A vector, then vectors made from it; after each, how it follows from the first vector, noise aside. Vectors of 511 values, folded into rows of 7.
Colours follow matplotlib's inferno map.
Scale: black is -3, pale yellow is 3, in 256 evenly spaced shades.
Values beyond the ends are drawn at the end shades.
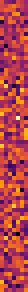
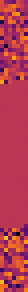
partly zeroed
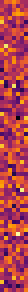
sign-scrambled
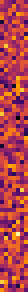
sign-scrambled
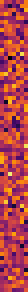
reversed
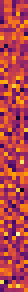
sign-scrambled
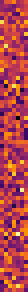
negated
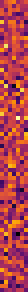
sign-scrambled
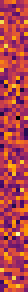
negated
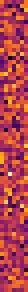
reversed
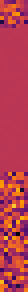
partly zeroed
